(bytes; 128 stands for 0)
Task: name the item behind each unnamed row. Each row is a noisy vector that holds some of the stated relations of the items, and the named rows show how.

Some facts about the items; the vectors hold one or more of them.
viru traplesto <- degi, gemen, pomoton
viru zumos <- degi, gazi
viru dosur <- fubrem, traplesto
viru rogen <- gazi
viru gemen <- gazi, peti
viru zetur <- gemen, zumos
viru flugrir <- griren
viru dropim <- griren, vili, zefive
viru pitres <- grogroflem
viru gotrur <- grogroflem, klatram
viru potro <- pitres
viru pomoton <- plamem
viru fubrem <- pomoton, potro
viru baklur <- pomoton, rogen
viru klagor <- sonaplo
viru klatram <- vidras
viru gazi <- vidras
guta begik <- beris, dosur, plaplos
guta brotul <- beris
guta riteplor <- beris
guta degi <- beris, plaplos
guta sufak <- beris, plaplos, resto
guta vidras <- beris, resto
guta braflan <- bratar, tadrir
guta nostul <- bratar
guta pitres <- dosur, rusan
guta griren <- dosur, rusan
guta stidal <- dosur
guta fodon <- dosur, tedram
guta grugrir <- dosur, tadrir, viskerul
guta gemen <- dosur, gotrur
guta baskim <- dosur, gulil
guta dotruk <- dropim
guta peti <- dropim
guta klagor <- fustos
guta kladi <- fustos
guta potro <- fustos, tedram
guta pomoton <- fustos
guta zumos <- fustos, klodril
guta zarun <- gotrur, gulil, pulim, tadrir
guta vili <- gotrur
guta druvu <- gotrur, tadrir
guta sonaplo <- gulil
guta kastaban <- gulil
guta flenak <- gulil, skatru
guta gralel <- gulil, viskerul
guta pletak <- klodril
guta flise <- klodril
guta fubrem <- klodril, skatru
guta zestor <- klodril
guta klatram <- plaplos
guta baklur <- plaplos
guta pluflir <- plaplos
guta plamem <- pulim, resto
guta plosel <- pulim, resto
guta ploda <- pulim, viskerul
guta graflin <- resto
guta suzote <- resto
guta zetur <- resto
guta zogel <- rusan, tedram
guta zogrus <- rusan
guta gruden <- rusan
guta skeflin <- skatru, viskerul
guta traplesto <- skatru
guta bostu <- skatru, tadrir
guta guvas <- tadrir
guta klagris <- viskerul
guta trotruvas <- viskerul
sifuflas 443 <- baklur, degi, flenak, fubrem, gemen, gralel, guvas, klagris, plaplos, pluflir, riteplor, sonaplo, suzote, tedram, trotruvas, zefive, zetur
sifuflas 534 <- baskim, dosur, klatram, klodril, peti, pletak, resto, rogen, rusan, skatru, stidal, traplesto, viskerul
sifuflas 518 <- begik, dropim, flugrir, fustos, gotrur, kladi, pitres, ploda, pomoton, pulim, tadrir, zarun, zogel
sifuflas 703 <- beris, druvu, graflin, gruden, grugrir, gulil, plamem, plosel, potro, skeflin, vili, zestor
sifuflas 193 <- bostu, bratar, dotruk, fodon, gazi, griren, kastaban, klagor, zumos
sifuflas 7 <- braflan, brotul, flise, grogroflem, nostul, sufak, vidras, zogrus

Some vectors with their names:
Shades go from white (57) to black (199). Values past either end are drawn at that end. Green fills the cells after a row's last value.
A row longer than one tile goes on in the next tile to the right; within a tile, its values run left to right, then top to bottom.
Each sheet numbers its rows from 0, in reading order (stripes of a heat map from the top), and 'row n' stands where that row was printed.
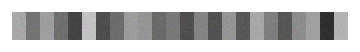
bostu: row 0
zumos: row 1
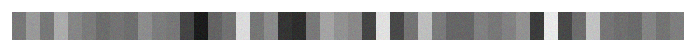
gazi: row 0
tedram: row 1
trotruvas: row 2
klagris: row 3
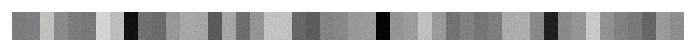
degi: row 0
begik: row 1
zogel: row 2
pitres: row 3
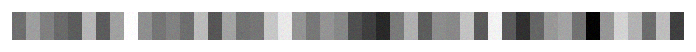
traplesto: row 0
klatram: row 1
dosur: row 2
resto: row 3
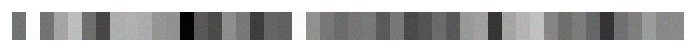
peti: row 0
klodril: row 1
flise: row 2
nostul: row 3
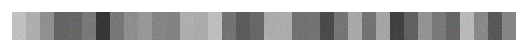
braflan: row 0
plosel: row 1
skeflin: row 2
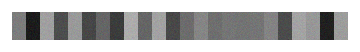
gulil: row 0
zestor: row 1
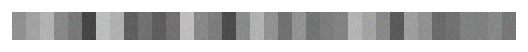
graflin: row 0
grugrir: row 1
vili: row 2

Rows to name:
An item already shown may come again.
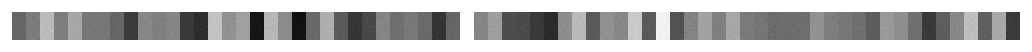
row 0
zefive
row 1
plaplos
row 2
skatru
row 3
dosur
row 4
gazi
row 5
pulim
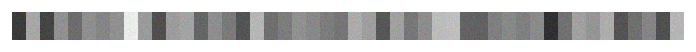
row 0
pletak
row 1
kastaban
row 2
begik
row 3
potro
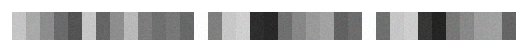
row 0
zarun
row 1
dropim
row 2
dropim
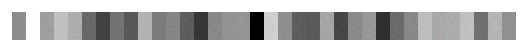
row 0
dotruk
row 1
beris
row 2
stidal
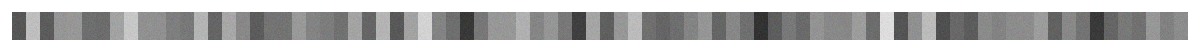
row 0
rogen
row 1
flugrir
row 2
gemen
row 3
ploda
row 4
grogroflem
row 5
guvas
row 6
grogroflem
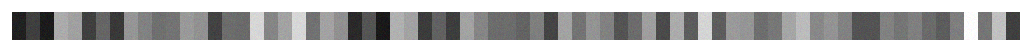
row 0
fustos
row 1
baskim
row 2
fustos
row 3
klagor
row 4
rogen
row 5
viskerul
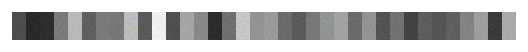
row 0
dosur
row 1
gruden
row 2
flise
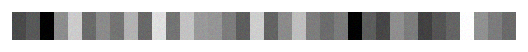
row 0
rusan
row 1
zarun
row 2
klodril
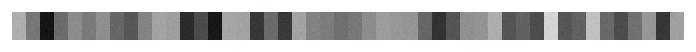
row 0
zogrus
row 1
fustos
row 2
bratar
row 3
fubrem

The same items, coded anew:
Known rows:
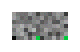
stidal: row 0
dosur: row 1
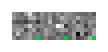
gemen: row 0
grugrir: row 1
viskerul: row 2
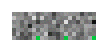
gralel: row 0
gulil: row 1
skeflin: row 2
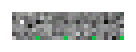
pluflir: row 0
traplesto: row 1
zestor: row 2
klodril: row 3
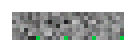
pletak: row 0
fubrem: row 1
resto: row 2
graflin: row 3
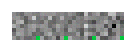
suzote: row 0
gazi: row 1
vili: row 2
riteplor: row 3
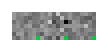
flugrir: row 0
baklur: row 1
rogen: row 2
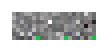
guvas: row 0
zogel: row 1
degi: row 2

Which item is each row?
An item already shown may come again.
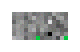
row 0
graflin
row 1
tedram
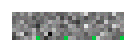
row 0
begik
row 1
fustos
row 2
flise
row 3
gruden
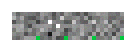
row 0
traplesto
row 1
potro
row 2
resto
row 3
ploda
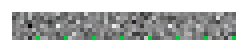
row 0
plaplos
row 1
flise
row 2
gruden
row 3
grugrir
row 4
skatru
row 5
baskim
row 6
graflin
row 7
bostu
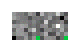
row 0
stidal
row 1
klatram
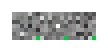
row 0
zogrus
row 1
kastaban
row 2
skatru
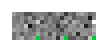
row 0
pulim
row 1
rusan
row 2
dropim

